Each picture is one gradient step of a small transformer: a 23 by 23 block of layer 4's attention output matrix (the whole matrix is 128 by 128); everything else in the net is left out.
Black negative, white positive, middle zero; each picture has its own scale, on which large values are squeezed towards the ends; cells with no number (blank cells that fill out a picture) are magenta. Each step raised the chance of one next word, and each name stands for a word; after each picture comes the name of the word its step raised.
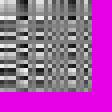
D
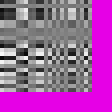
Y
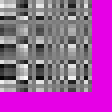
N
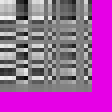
D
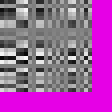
Y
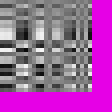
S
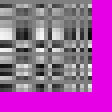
S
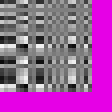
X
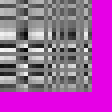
S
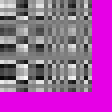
N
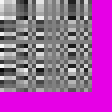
D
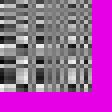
X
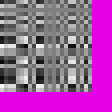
X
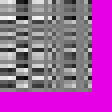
D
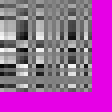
S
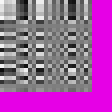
D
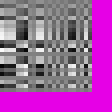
S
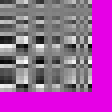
X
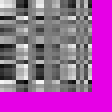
N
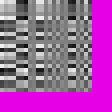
D
